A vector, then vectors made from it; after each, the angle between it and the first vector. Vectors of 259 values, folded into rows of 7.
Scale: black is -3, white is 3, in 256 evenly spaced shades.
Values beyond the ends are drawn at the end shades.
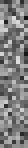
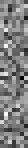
partly aligned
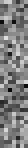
partly opposed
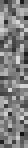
nearly parallel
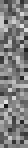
nearly parallel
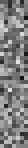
nearly parallel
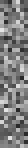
partly aligned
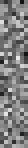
nearly parallel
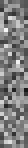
partly aligned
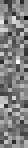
nearly parallel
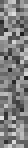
partly opposed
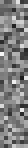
partly aligned
